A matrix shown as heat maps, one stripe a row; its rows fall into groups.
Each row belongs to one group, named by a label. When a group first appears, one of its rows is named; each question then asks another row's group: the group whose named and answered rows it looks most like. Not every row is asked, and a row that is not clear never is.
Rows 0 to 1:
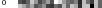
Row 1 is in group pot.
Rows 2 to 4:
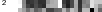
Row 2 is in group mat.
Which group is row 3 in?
mat
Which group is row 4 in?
pot
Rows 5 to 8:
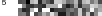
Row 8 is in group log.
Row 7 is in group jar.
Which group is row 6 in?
mat
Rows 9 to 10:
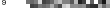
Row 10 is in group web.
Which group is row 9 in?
log
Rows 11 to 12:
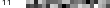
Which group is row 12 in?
jar
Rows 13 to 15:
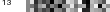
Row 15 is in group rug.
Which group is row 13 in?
rug
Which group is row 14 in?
pot
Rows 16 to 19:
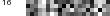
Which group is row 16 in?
jar
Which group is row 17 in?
jar
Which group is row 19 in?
jar
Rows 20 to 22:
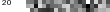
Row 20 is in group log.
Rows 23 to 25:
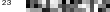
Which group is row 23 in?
jar
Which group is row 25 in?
log
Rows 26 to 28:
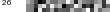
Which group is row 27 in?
jar
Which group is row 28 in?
log
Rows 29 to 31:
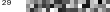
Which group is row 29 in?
pot
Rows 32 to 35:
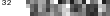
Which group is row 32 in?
jar
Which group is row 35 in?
web
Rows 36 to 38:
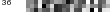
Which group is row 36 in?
log
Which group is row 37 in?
log
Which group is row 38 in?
log
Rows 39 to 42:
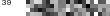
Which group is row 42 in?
log
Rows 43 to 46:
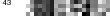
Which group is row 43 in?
mat
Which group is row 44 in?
rug
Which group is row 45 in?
mat
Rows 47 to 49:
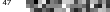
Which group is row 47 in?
pot
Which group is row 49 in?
mat
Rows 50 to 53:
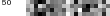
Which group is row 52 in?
rug
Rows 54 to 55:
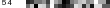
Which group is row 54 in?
jar
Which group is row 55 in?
jar
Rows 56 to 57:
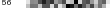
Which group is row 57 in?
log
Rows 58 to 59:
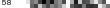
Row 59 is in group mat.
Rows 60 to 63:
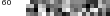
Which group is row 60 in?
web
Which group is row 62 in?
pot
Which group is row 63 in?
jar
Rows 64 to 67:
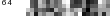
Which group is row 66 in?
rug
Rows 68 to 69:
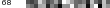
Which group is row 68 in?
pot
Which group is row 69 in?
pot
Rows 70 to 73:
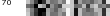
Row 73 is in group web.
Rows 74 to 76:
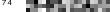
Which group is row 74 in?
pot
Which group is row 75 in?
rug
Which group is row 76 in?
jar
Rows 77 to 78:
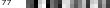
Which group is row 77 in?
pot
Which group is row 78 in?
pot
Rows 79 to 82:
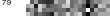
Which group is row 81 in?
log
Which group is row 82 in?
rug
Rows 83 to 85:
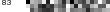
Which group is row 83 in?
jar
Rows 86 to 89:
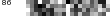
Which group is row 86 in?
log
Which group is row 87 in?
web
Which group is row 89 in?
rug
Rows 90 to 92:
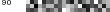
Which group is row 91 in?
web
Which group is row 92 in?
pot
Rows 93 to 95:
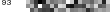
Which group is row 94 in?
log
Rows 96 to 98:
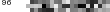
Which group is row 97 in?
log
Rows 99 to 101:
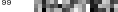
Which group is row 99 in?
jar
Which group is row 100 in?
rug
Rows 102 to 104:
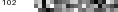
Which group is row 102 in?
mat
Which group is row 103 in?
jar
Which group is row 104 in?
web
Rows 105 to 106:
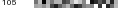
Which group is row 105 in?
web
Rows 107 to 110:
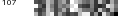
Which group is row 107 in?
pot
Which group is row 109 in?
pot
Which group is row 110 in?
jar
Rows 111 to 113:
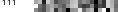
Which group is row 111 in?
mat
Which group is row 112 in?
mat
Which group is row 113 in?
pot
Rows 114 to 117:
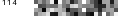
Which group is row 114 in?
jar
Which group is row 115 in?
web
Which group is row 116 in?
jar
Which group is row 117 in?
log
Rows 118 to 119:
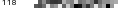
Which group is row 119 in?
log
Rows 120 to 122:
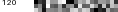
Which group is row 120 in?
jar
